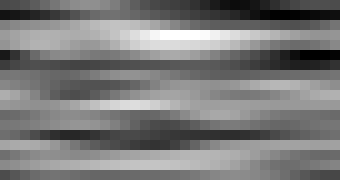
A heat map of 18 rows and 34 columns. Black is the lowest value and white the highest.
Average level on the scale: 50%. Ninth with the highest average: top middle. Stripes: horizontal, repeating 3 times. Ninth with the lowest average: top right. Grain: streaks across.
